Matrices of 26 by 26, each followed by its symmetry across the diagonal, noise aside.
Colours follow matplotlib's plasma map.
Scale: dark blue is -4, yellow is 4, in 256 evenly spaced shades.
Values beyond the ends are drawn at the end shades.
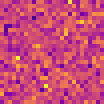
neither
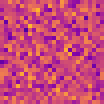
antisymmetric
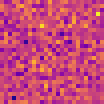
antisymmetric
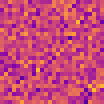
antisymmetric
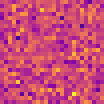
neither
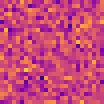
antisymmetric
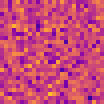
neither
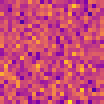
neither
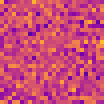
neither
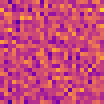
antisymmetric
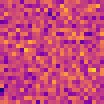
neither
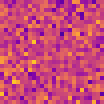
antisymmetric
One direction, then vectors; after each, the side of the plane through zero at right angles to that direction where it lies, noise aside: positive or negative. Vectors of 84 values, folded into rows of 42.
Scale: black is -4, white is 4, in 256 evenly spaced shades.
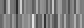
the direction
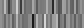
negative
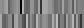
negative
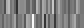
positive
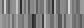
negative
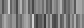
positive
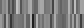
negative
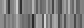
negative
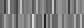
positive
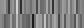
negative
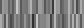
negative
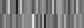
positive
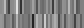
negative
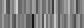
negative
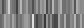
positive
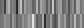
positive
